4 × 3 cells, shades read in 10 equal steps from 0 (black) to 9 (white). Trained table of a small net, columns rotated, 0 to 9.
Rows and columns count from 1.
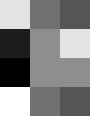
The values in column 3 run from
3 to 8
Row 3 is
0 5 5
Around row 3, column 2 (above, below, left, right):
5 4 0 5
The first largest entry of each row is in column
1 3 2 1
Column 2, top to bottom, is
4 5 5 4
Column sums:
18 18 19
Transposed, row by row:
8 1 0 9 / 4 5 5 4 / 3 8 5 3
